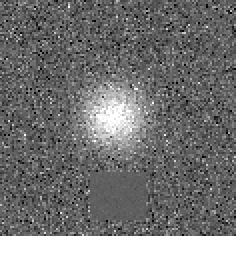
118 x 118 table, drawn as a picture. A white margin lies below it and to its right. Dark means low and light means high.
Stripes: none. Ninth with the highest average: centre. Slope: none. Bumps: one, in the centre. Odd patch: calmer, in the bottom middle. Calmest part: bottom middle. Histogram: skewed, a long tail of high values. Seam: none. Odd rows or columns: none.
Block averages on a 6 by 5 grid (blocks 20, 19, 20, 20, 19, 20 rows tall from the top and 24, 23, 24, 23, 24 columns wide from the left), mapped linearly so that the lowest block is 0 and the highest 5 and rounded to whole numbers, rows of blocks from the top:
00000 | 00000 | 01510 | 01510 | 00000 | 00000
